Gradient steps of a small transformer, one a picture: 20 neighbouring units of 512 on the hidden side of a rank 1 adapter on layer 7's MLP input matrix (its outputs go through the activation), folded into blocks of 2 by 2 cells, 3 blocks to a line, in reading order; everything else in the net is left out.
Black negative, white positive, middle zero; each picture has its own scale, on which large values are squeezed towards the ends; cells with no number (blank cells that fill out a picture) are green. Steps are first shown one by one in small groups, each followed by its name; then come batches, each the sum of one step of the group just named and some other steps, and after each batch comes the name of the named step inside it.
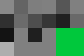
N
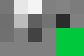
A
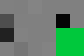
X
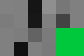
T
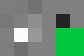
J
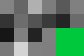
N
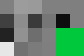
A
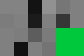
T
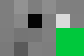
A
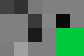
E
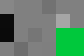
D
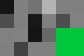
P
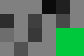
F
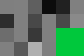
F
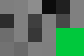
F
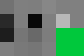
P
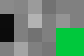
D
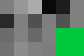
F
